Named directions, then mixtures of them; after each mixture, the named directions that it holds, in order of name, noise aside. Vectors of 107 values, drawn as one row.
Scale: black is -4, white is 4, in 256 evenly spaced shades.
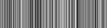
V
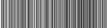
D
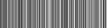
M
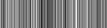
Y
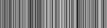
M, V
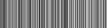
M, Y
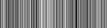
Y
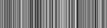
V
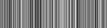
V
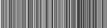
D, V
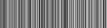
M, Y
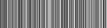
M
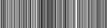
Y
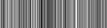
Y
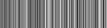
M, V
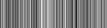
Y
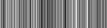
Y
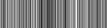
Y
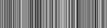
V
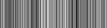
V, Y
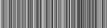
D, V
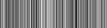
Y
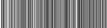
D, Y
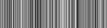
V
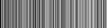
D, M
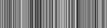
V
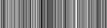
Y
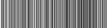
D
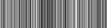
Y
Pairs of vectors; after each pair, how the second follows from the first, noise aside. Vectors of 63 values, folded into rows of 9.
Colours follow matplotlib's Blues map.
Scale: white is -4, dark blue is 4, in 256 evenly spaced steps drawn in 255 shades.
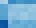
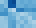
wrapped around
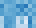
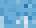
partly zeroed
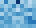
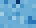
partly zeroed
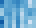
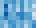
wrapped around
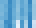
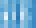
wrapped around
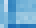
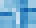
wrapped around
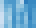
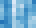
wrapped around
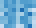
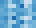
wrapped around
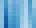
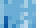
partly zeroed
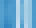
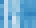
wrapped around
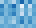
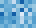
wrapped around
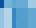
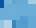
partly zeroed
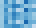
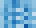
wrapped around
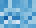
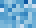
wrapped around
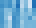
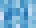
wrapped around
